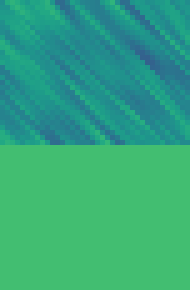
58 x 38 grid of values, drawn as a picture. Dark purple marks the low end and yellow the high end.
It is made of 2 by 1 panels. Panel 1,1: middling, slanting down to the right. Panel 2,1: high, flat.
